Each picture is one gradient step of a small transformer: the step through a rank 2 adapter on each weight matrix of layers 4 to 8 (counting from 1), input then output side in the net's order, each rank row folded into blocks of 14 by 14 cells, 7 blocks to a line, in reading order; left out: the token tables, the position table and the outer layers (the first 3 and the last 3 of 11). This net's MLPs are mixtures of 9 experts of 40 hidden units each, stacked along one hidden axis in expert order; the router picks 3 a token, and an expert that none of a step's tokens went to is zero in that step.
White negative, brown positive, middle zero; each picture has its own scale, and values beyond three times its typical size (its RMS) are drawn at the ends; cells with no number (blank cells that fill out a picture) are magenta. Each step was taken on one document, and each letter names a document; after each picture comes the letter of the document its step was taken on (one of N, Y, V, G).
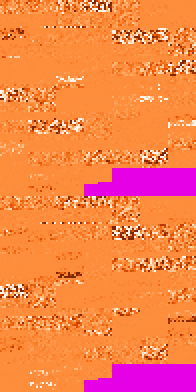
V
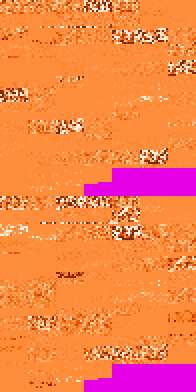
V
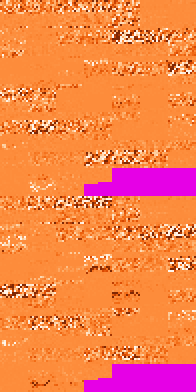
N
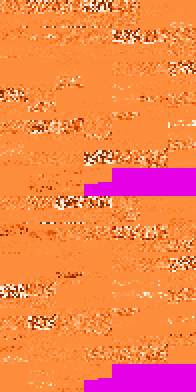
V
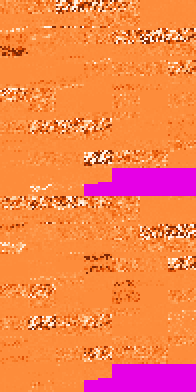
N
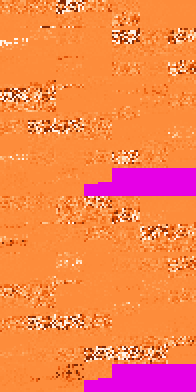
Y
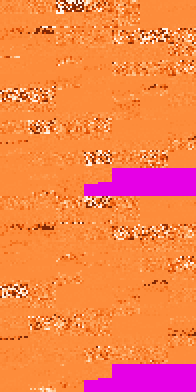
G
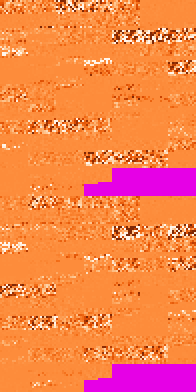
N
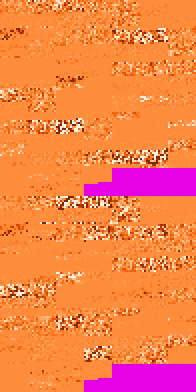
V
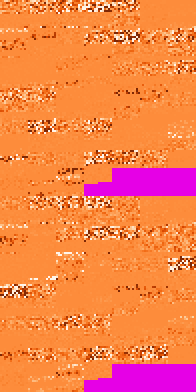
Y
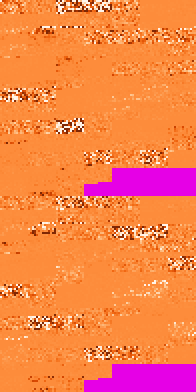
G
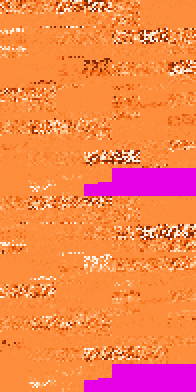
N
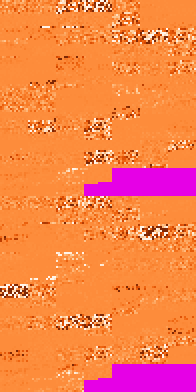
Y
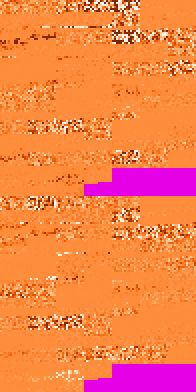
Y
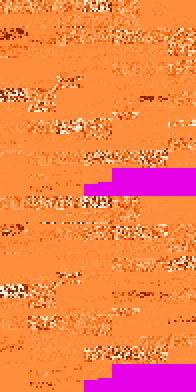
V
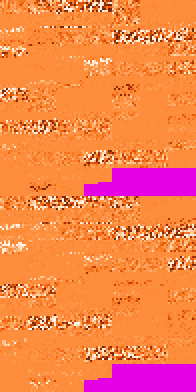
N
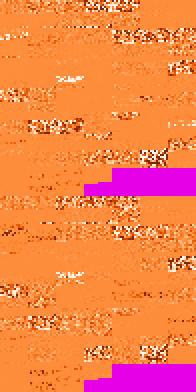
V
